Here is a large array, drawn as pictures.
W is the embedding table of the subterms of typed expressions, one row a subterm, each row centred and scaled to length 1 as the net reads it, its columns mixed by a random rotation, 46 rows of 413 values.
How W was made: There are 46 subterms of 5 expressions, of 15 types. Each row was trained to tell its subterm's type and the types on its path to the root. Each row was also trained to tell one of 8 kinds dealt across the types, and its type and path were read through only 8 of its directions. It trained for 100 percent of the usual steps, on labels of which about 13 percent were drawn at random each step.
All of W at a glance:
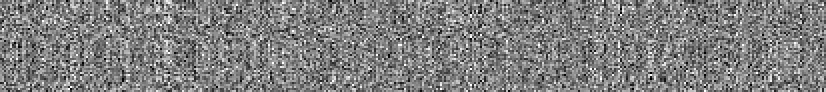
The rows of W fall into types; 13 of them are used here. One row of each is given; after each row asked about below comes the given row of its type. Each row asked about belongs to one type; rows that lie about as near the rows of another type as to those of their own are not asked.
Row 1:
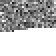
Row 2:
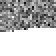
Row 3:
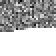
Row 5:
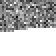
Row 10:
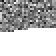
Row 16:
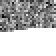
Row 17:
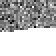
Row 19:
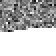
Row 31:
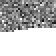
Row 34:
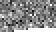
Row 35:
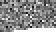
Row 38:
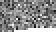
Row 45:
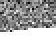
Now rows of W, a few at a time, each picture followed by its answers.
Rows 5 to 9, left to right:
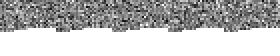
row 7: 34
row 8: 1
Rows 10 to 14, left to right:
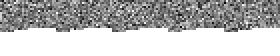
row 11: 31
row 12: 5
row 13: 19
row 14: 38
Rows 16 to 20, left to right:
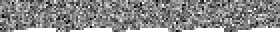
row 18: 34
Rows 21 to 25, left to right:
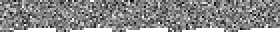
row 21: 10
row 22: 35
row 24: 31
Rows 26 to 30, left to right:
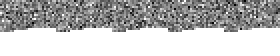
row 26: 1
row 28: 31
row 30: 3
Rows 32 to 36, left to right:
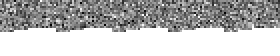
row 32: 10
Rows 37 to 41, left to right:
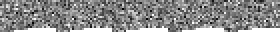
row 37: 1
